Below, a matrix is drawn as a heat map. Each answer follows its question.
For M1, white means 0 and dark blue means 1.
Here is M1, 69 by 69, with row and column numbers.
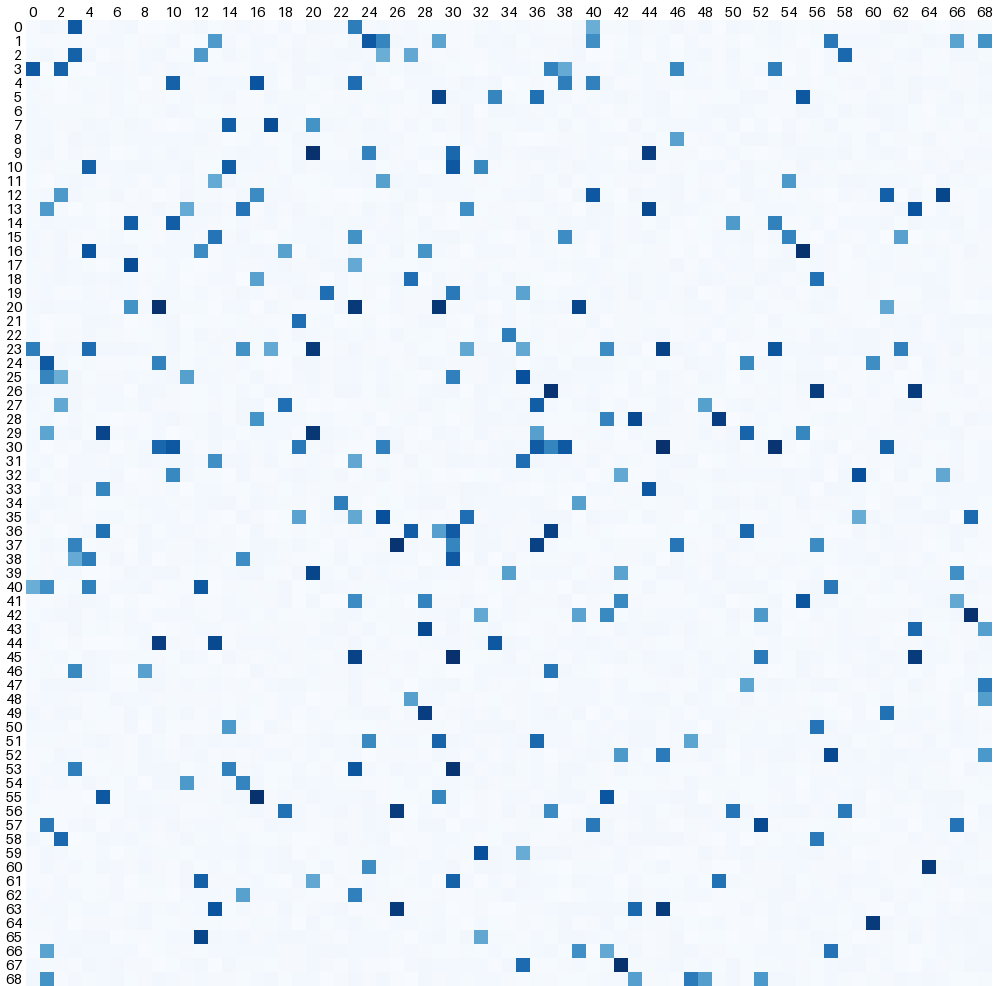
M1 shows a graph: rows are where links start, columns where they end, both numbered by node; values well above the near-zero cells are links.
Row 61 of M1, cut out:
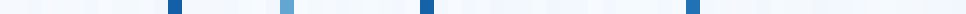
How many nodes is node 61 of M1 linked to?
4
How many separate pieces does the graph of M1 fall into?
2
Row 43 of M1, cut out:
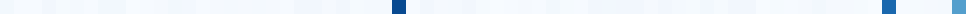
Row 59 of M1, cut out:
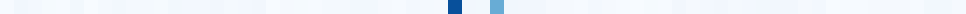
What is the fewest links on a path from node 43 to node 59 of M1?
5
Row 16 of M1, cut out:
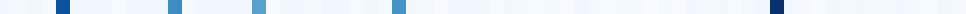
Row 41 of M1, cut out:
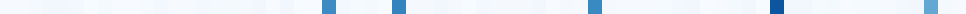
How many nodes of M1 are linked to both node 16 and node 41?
2
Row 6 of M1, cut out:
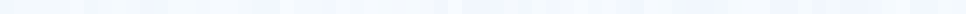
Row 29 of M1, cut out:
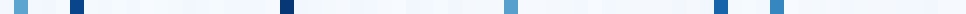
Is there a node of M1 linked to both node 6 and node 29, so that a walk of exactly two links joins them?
no
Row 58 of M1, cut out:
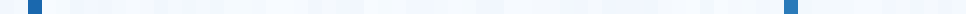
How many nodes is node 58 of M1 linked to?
2
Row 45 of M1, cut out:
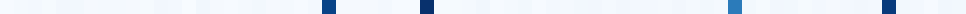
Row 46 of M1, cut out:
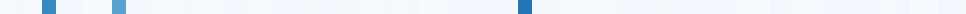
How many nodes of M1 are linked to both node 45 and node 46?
0
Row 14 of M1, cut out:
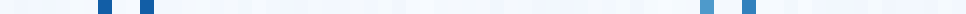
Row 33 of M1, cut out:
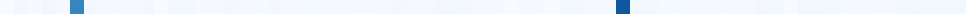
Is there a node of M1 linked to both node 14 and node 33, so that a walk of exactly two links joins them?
no
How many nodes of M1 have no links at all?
1
